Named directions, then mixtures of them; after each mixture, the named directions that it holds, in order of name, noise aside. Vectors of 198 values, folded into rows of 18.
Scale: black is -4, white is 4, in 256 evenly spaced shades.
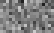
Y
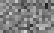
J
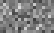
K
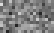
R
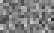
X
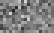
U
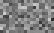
J, K, X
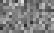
X, Y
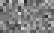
R, Y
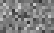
K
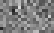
K, R, U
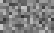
U, X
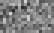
U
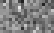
K, Y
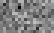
K, Y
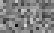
J, R, X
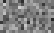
K, X, Y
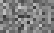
K, X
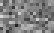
R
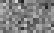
J, K, Y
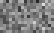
X, Y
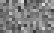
Y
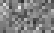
K, Y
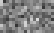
R, X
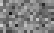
R, X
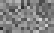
J, R, U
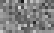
Y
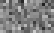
Y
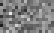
R, U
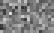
U, X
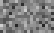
R, X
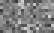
J, K, Y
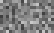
U, X
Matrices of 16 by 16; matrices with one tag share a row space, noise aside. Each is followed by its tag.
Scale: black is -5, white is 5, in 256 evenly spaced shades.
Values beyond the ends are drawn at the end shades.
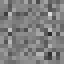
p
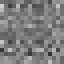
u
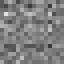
u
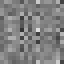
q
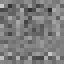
u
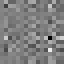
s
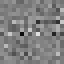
q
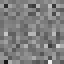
s
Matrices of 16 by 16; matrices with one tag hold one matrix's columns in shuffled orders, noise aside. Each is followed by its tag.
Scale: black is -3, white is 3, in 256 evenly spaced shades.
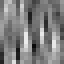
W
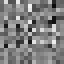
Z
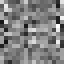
Z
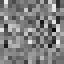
Z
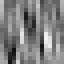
W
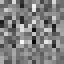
Z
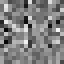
Z
